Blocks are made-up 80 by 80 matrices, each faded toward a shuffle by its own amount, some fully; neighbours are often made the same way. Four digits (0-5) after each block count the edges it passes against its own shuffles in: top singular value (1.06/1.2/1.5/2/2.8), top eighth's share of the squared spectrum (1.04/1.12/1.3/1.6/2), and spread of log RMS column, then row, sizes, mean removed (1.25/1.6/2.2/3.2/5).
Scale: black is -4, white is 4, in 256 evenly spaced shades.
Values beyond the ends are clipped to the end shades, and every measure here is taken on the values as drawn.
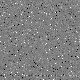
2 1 0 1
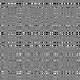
5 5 3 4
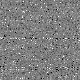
4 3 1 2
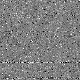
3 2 0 2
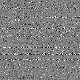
2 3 0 3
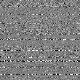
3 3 0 4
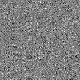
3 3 1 1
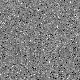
2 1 0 0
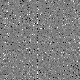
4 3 1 1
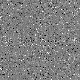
3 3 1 1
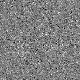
3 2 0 1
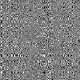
4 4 3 2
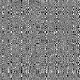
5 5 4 3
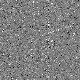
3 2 1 0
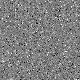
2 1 0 0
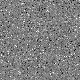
2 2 0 0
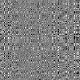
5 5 4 3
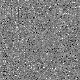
3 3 1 1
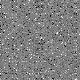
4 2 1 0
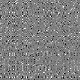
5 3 2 2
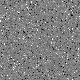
1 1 0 0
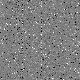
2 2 1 0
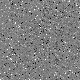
0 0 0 0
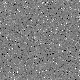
0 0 0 0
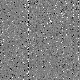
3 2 2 0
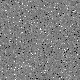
0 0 0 0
